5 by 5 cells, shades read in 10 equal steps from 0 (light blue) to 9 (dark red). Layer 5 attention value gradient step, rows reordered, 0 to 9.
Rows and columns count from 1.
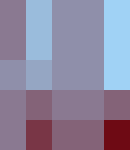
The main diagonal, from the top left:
4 1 3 4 9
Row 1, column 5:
0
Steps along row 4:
up down same up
